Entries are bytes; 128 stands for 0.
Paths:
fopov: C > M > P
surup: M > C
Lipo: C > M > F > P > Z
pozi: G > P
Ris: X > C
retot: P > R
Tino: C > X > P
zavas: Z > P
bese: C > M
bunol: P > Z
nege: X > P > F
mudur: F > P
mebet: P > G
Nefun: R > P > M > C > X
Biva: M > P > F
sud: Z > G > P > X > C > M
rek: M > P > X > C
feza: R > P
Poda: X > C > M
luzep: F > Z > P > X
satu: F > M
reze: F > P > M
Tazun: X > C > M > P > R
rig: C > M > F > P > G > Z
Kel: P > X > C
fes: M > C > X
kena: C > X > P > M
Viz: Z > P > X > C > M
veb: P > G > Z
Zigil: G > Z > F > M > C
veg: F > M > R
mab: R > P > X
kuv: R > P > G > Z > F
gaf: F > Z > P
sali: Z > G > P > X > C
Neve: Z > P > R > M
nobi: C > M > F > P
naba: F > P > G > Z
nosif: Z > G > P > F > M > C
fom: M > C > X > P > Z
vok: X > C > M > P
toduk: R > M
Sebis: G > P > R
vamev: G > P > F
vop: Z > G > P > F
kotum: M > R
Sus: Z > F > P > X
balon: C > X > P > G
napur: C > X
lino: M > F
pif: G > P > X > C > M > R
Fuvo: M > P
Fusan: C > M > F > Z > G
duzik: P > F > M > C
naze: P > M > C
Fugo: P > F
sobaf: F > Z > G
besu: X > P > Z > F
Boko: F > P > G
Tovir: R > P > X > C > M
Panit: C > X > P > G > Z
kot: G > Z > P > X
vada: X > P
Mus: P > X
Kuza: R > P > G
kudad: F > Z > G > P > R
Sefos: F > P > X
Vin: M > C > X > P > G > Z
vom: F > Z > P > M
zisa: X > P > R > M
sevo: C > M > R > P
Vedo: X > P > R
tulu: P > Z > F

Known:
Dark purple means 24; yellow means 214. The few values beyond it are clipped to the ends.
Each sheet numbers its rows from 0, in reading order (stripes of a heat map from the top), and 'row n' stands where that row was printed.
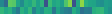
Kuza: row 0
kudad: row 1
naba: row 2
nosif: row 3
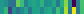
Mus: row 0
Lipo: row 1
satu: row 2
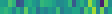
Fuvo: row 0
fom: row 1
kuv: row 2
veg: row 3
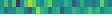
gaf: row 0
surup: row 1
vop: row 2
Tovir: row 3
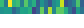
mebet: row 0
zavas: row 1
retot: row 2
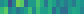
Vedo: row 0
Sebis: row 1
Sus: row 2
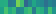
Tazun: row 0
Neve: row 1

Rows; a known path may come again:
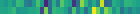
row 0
pif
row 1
Biva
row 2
mudur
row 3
bese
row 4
fom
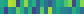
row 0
sobaf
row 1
zavas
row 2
naba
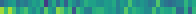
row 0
toduk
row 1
vom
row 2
feza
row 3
nosif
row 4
sud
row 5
Viz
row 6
nege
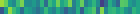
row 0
surup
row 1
luzep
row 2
veb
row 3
reze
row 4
Kuza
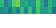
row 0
Panit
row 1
Sebis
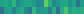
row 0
Lipo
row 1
rek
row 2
nobi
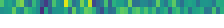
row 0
fes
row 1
Fugo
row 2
Boko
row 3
retot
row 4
fopov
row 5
Tovir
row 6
duzik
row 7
Sefos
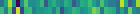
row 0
lino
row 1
kuv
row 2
vop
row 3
sevo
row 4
vamev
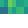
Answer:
Fusan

